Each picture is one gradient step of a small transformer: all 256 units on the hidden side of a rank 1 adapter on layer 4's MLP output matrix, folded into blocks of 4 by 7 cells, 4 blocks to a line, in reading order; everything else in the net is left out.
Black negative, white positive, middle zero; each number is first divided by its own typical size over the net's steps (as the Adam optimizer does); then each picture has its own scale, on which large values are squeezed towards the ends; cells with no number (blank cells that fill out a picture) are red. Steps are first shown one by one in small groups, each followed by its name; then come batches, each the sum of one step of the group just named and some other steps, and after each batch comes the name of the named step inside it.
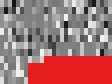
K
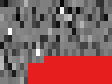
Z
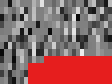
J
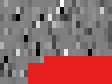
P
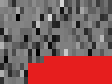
P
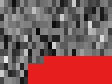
K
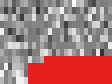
K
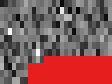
Z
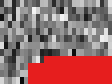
K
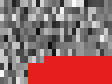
K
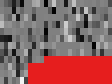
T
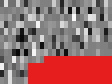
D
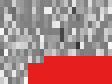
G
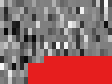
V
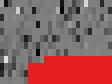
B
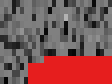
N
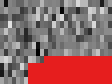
B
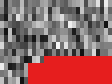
V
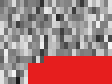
G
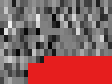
D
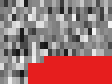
D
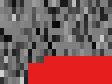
T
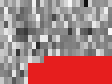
D
